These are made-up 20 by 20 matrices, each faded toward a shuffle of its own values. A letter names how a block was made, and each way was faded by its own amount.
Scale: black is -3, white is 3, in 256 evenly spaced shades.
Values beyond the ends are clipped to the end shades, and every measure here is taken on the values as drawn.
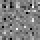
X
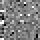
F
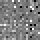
X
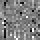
F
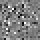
X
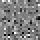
X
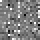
F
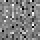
F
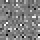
X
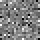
F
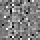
F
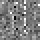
F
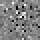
X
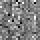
F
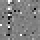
X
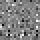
X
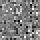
F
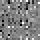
X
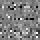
X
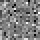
F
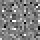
X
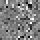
F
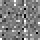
X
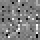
X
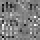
X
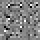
X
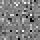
X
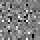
X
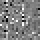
F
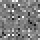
X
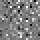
X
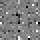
X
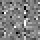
F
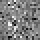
F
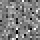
F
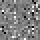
X
